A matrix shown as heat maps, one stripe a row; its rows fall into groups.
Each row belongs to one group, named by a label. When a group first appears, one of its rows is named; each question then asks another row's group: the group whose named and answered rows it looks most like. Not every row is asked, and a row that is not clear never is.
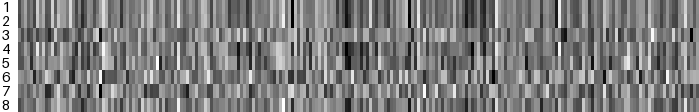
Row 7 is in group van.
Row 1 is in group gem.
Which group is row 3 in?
van
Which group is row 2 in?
gem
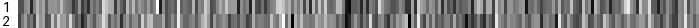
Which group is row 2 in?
gem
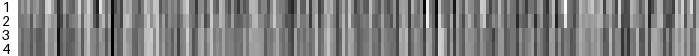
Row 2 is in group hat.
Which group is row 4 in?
hat
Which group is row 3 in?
hat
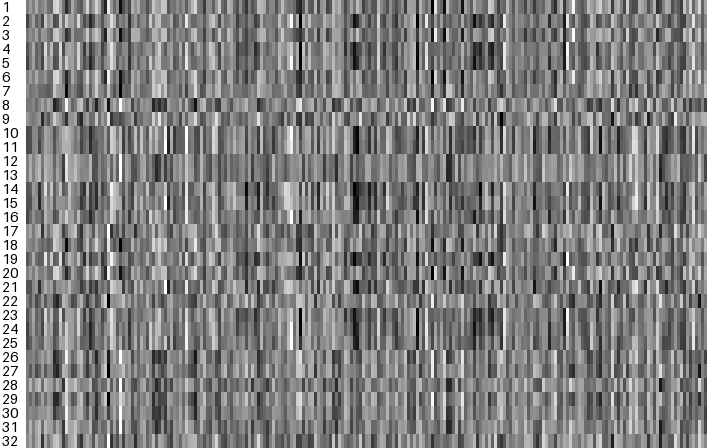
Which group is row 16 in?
gem
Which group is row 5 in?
gem
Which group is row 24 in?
gem
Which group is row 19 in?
gem
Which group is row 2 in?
gem
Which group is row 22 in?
van
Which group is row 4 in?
gem
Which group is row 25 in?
gem
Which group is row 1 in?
hat
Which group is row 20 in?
hat
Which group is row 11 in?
gem
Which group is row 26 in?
van
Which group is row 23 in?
gem
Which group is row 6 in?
hat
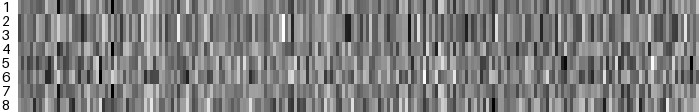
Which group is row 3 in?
gem
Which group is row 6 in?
van
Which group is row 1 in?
hat
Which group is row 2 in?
gem
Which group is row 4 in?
hat
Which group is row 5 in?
van
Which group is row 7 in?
hat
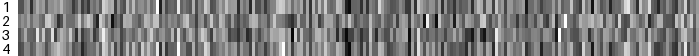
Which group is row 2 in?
hat
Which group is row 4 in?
gem
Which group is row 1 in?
gem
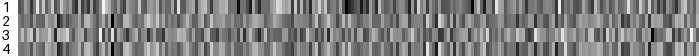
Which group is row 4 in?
hat
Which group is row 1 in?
gem
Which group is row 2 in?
hat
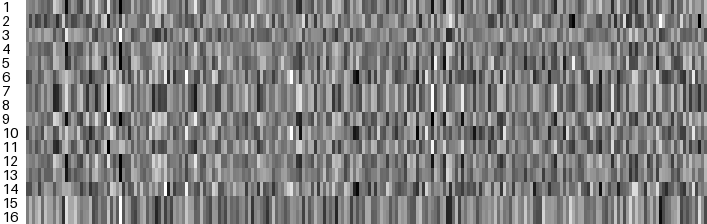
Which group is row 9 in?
hat
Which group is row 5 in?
hat
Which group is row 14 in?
gem
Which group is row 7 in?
van
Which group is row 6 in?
gem
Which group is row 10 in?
gem
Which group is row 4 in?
hat
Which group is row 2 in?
van
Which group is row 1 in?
hat
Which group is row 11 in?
van
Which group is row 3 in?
van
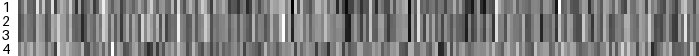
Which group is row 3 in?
gem
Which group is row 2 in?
gem
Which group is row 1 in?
gem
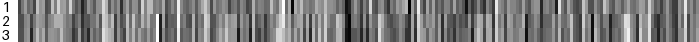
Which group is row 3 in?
gem
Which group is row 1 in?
gem
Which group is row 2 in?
gem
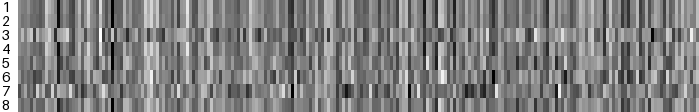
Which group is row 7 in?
gem
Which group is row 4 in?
hat
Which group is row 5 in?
hat
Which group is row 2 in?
hat
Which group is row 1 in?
hat
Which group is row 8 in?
hat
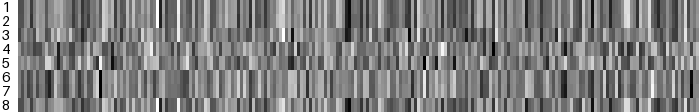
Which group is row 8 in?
gem
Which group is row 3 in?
gem
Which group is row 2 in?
gem
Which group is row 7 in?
van
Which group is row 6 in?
van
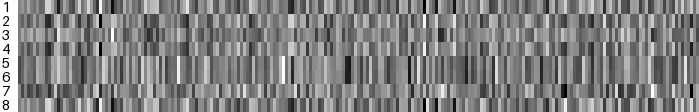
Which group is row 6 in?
gem
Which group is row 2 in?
van
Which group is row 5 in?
gem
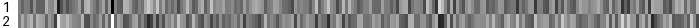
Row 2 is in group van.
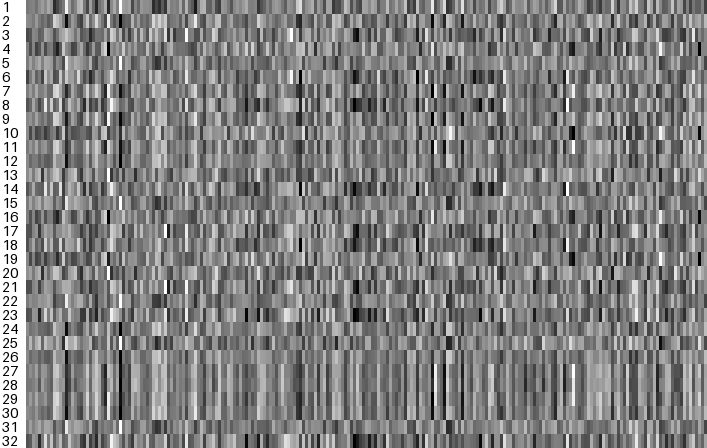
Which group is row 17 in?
gem
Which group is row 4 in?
van
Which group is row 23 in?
gem
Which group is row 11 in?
hat
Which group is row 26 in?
hat
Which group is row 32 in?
gem
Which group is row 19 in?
van
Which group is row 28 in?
hat
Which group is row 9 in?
hat
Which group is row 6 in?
gem
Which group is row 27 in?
hat
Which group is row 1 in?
van
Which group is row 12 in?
hat
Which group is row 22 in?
van
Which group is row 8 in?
gem
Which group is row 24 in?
hat
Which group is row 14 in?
gem
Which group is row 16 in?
van
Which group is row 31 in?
van
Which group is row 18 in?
gem
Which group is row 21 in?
gem
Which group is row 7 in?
hat
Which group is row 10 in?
van
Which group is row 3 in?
gem
